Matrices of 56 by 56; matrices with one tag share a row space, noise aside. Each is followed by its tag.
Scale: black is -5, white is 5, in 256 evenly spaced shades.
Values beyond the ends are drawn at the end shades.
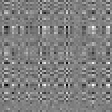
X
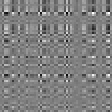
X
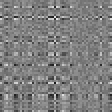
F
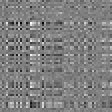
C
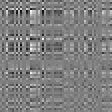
C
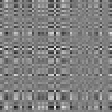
F
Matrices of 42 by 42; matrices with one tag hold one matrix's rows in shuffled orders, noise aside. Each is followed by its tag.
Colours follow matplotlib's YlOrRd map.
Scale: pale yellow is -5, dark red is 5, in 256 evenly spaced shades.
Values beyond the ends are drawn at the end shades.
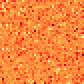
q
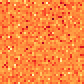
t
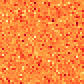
q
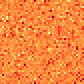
q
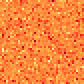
q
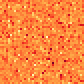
t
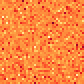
q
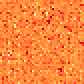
t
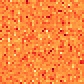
t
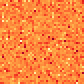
q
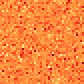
q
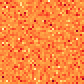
q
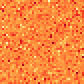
q
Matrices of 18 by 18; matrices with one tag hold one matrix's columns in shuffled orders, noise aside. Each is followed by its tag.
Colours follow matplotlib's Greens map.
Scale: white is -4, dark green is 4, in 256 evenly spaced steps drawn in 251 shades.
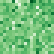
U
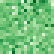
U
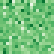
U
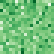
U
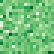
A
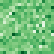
A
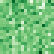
U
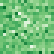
A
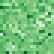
A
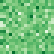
A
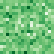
A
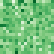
U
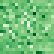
A
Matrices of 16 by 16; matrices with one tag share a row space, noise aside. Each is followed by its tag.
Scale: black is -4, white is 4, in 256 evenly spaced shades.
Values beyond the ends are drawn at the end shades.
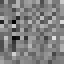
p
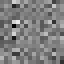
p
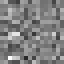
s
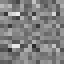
s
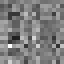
s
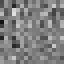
p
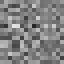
s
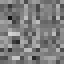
s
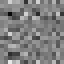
s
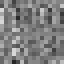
p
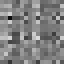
s
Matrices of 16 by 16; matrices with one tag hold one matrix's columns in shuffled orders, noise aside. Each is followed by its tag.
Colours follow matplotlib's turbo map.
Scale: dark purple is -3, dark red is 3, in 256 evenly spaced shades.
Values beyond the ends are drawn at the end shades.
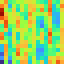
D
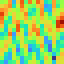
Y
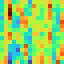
D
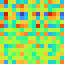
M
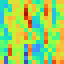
D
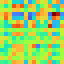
M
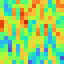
Y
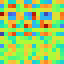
M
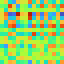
M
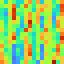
D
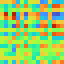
M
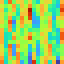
D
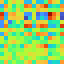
M
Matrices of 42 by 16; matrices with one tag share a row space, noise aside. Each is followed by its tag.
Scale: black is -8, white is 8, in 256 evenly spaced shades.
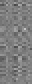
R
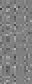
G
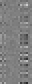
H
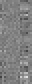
H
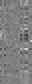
H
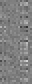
H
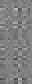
R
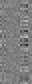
H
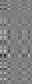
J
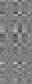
R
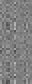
G
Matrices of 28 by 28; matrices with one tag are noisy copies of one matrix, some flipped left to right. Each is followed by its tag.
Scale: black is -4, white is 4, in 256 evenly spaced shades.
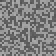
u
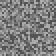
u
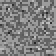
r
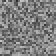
r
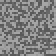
r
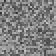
r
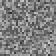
r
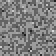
u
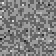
u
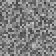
u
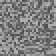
r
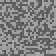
r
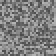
r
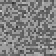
r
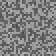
u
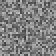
u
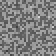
u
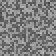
u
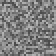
r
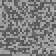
r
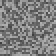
r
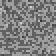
r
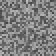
u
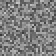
u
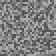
r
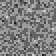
u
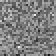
r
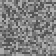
r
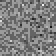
u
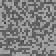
r
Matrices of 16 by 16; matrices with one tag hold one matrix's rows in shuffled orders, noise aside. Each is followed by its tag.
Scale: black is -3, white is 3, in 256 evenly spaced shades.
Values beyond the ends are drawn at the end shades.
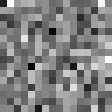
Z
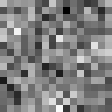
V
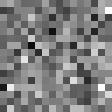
Z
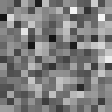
Z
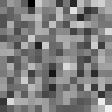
Z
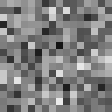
V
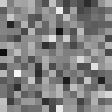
V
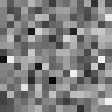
Z
